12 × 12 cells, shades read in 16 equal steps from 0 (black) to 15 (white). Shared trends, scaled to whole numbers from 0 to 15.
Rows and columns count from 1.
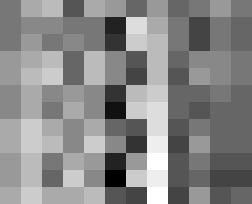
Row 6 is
8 10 8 9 8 3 11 12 6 6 7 6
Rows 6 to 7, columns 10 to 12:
6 7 6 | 5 6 6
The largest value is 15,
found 2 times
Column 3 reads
11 8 7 11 12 8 7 10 11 7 6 10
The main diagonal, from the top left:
7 8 7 6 11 3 12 13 4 7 4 6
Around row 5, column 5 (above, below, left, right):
11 8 6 8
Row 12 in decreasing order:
15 12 11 10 10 10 9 6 5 5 4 4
